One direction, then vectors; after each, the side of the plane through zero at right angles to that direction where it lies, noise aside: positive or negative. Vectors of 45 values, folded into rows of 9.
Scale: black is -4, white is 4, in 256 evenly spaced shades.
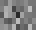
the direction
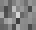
negative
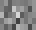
negative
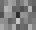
positive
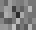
positive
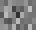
positive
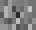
positive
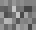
negative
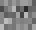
negative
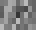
positive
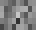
negative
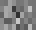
positive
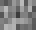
positive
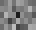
positive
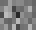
positive
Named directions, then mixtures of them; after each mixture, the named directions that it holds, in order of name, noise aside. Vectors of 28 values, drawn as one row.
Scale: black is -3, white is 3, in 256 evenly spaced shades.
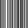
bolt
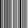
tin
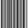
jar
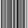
jar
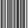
bolt, jar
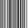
bolt, jar, tin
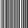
bolt, tin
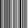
tin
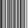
bolt, jar, tin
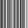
bolt, jar, tin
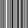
bolt, tin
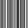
bolt, jar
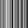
bolt, jar, tin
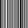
bolt, tin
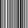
bolt, tin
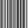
bolt, jar, tin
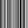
bolt, jar, tin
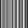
jar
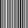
bolt, tin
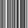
bolt, jar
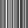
bolt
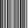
bolt, jar, tin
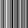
bolt, tin
